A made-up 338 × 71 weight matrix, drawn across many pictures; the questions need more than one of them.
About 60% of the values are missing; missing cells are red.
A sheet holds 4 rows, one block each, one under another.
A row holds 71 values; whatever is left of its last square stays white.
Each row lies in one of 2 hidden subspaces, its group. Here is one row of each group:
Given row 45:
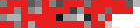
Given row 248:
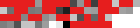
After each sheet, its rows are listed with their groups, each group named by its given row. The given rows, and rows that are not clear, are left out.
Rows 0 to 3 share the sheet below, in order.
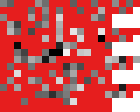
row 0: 45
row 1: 248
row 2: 248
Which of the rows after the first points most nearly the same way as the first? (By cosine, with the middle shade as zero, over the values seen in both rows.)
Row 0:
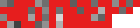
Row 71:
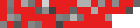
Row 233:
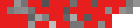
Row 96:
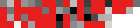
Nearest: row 233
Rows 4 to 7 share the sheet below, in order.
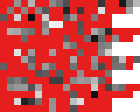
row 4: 248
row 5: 45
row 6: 248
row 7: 45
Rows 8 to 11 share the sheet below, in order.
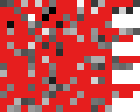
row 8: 248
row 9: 248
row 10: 248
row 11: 45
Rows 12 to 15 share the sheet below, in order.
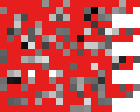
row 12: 45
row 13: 45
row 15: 45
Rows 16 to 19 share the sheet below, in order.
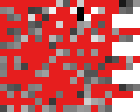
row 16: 45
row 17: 45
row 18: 45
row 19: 45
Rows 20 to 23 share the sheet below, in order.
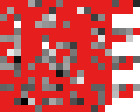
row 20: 45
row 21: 248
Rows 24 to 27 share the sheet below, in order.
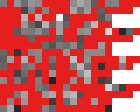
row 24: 45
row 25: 45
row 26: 248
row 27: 45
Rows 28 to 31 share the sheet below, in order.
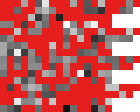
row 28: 248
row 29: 45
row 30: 45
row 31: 248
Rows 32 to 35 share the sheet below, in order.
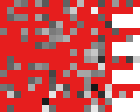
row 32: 45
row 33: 248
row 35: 45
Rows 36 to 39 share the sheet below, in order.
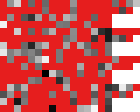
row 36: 45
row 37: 45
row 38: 248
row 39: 248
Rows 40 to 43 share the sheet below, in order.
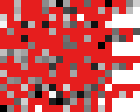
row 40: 45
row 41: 45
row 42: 45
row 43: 45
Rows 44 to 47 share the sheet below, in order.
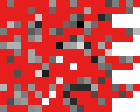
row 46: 45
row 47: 248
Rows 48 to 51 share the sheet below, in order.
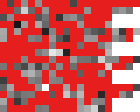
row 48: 45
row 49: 248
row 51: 248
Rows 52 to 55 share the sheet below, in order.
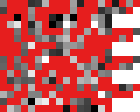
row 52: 248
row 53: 248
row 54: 248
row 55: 248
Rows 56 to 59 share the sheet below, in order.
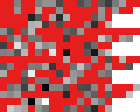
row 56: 45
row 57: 248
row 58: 248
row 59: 248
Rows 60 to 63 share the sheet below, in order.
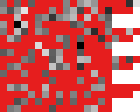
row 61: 45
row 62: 45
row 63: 248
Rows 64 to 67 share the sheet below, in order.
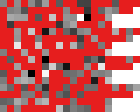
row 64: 45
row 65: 248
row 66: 248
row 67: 248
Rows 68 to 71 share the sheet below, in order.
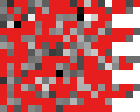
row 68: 45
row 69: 248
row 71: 248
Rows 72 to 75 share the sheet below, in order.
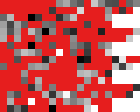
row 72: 45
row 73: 248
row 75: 248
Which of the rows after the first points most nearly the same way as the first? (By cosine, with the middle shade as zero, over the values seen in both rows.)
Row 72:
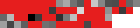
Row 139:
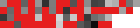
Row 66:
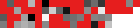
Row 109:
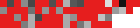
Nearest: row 66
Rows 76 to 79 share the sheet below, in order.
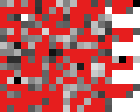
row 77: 248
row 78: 45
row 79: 248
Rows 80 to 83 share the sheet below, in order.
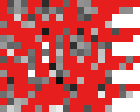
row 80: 248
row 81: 248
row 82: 248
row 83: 248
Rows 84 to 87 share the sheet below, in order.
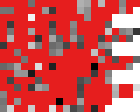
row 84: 248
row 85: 45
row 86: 45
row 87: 45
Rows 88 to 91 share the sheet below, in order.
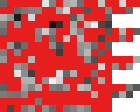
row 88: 248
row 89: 248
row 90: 248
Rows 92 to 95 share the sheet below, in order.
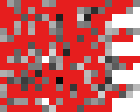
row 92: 45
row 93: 248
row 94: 248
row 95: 248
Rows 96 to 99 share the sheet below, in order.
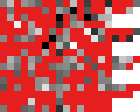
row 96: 45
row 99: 248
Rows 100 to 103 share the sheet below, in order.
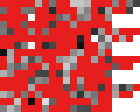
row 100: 248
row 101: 45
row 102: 248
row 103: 248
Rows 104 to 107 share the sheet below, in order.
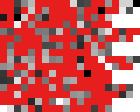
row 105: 45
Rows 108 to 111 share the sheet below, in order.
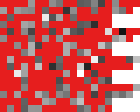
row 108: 248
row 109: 45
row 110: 45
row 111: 45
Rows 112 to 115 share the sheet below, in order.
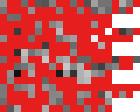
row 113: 45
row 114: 248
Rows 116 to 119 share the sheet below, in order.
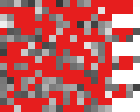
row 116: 45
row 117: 45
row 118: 248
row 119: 45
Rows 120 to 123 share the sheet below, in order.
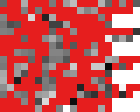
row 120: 248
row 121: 45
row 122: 45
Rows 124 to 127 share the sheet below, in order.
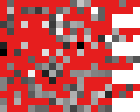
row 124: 45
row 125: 45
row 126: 248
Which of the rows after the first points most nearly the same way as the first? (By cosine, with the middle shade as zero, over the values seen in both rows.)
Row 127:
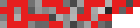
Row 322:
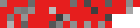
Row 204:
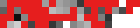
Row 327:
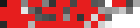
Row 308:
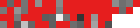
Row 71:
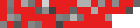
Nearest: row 308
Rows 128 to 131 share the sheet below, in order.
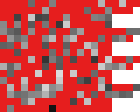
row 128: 248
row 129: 45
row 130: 248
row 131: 248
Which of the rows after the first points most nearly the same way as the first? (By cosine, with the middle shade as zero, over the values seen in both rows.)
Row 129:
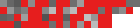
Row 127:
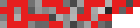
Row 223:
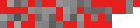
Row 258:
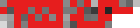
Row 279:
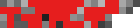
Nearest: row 279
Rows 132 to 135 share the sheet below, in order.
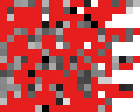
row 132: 45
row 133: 45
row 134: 248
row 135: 45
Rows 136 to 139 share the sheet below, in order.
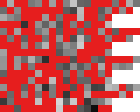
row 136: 45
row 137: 45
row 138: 248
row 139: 248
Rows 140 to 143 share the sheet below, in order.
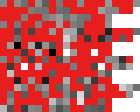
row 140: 248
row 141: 248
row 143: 45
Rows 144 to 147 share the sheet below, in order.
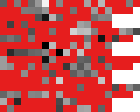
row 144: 248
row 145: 248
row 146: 248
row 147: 248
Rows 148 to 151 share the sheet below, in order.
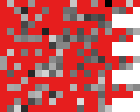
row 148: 45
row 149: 248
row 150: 248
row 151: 45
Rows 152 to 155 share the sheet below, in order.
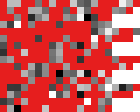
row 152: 45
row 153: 45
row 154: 45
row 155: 45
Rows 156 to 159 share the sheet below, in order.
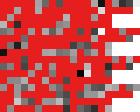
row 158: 45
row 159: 248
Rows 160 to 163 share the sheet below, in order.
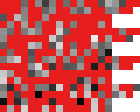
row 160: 248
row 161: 45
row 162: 45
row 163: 45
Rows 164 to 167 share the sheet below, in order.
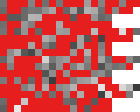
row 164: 45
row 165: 248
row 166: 248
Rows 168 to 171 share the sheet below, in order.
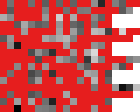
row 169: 248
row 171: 45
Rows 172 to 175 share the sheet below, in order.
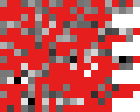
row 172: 248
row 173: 248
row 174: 45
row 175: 45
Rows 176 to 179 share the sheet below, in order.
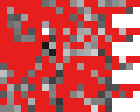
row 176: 45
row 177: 248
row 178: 248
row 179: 248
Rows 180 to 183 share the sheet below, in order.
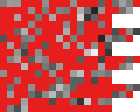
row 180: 45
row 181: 248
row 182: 45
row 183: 45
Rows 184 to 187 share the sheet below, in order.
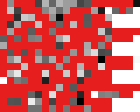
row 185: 248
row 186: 45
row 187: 45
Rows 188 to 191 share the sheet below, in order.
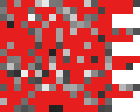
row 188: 248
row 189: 248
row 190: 45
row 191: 248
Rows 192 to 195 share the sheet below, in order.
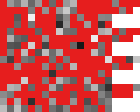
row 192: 248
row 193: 45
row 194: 45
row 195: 45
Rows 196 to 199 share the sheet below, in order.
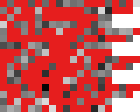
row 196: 45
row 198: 248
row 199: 248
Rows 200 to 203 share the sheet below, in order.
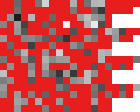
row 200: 248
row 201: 248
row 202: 248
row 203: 248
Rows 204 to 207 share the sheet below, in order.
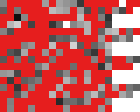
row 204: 248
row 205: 248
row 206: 248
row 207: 45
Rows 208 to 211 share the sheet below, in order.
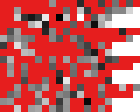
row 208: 45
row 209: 248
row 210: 248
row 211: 45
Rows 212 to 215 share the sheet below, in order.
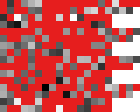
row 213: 248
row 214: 248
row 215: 248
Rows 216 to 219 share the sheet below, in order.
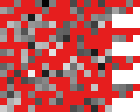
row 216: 248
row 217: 248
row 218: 248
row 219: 45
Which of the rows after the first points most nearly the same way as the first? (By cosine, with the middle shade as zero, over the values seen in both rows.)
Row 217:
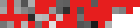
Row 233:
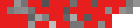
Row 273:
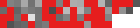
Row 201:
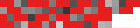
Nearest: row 201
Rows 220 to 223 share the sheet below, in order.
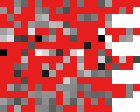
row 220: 248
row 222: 248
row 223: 248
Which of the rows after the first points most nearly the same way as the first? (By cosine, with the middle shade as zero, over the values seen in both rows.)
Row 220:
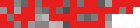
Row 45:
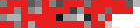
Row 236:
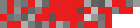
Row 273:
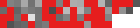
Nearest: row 45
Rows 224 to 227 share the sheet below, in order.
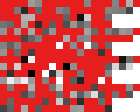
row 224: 45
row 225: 45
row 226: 248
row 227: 45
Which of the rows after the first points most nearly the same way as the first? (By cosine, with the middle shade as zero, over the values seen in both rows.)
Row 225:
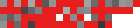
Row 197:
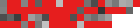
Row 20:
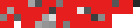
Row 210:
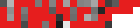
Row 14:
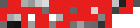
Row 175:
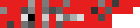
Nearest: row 175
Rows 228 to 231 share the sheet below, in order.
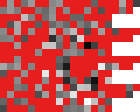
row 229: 45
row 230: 248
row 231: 45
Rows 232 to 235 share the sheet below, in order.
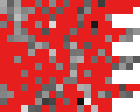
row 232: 248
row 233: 248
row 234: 248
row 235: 45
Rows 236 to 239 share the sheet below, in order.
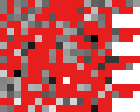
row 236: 45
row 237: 45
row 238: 248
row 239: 248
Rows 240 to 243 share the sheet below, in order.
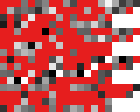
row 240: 45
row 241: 248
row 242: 45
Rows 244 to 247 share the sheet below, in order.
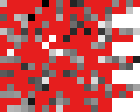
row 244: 248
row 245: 248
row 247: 248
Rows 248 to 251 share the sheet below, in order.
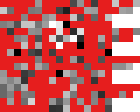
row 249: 45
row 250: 45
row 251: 248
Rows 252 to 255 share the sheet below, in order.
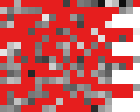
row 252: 248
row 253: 45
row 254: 248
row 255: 248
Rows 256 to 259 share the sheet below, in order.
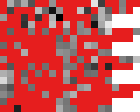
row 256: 45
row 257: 45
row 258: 45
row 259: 45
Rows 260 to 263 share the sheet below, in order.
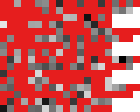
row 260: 45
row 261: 248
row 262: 248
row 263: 45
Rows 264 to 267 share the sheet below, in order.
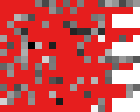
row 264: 248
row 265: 248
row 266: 248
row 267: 248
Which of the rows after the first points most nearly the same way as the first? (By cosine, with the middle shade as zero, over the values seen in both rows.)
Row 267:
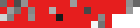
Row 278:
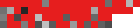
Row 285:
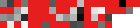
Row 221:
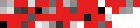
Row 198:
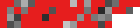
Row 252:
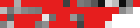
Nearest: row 221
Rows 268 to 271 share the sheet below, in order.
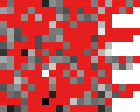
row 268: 248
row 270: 248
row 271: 248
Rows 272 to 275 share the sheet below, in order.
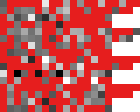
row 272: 248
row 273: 248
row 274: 248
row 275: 248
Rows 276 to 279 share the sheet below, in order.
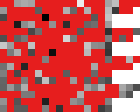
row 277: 248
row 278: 45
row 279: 248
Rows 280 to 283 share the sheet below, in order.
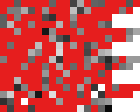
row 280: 45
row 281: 248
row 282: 45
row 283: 45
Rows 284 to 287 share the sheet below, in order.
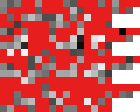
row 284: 45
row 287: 45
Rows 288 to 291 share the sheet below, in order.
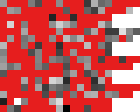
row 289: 248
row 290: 248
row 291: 248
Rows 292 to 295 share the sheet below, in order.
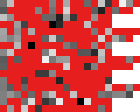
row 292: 248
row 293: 248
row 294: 248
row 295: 45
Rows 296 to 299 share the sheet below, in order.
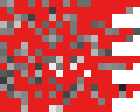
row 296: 45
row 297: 45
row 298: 45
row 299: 248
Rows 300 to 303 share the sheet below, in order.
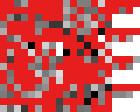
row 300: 248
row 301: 248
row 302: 248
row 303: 45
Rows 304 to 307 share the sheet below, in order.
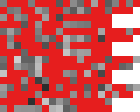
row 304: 45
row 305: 248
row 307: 248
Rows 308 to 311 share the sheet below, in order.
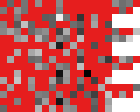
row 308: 45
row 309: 45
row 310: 45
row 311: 45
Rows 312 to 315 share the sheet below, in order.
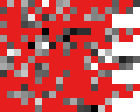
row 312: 248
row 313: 248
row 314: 45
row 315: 248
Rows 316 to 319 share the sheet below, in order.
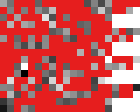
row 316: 248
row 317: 45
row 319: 45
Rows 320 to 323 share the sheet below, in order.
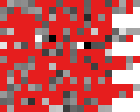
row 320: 45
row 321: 45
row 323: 248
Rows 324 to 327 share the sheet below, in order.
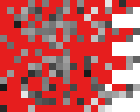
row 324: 45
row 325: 45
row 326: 45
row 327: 45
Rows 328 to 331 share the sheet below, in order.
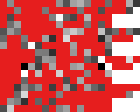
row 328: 45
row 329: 248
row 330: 45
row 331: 45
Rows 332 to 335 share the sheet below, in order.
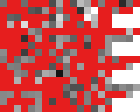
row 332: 45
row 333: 45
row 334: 45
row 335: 248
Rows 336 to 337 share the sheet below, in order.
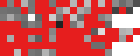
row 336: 248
